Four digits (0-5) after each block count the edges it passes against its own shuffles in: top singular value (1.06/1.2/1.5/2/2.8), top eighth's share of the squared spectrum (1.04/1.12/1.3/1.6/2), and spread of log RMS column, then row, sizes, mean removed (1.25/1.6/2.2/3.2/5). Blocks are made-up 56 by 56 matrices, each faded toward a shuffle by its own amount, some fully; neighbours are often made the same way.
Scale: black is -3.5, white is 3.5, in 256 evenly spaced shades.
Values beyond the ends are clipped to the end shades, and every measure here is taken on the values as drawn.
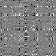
4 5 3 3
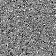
0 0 0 0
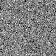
0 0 0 0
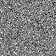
0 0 0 0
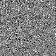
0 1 1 0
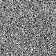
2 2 0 0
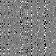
4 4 3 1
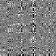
4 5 3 2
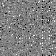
3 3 1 0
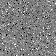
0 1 0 0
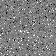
0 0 0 0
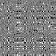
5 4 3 3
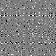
4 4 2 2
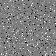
1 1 0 0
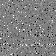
2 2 0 1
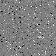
1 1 0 0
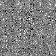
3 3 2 1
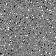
0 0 0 0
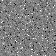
0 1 0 0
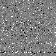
2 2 1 2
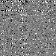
2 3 2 3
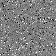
1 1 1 1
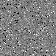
0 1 0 0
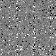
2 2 2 2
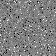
0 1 0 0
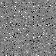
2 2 1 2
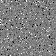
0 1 0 0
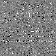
2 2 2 2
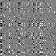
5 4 2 2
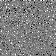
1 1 0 1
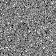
0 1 0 0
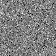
0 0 0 0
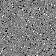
1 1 0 0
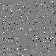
3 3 0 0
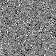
0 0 1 0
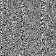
2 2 3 0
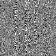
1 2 3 0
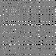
4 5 2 3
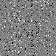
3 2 0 1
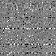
4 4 1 2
